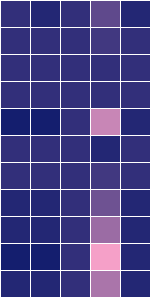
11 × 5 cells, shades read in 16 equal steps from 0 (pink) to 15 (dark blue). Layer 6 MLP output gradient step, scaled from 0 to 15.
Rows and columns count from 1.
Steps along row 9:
same down down up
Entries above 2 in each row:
5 5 5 5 5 5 5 5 5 4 5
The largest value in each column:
15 15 13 14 14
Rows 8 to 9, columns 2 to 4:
14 13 9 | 14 13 6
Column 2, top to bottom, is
14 13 13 13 15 13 13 14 14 15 14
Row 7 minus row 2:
0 0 0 0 0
